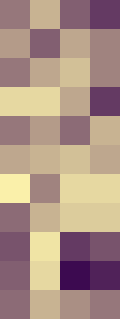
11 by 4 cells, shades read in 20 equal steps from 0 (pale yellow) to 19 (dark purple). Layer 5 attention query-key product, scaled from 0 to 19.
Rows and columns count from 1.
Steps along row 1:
down up up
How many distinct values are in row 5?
4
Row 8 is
11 5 3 3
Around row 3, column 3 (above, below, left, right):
6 6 6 9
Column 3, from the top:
12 6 4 6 11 4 2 3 15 19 8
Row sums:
42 34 29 25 33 21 13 22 42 50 34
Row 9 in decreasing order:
15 13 13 1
